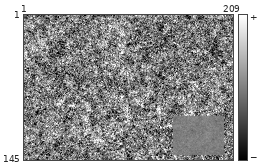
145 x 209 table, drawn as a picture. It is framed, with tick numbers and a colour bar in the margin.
An odd patch, calmer than its surroundings, sits in the bottom right. On average the colour sits 50% of the way up the scale. There is no overall slope. No row or column stands out. The bottom right is the calmest part. Neither half mirrors the other.
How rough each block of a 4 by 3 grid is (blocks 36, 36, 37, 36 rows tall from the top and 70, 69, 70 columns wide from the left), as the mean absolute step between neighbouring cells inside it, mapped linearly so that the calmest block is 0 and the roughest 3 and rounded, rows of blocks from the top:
333 / 333 / 332 / 330
